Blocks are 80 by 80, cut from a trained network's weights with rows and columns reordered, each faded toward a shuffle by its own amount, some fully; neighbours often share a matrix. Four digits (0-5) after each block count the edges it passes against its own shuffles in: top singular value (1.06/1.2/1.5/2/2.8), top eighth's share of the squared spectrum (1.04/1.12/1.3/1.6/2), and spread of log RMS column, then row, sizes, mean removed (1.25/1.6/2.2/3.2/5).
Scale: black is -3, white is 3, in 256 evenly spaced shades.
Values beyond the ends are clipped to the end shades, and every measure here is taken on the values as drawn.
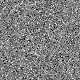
1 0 0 0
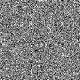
3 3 1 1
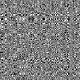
4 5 3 3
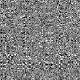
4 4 2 3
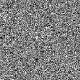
3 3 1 1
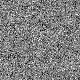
0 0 0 0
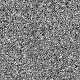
0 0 0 0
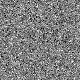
0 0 0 0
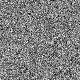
0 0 0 0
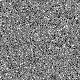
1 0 0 0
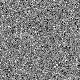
0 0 0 0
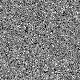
2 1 0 0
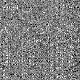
3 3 1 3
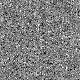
1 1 0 0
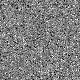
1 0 0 0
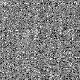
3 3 0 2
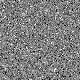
1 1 0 0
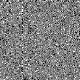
3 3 2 1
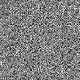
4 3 2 2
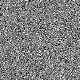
3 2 1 1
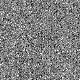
2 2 0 1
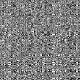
4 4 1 3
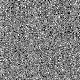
2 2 0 1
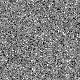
1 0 0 1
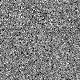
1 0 0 0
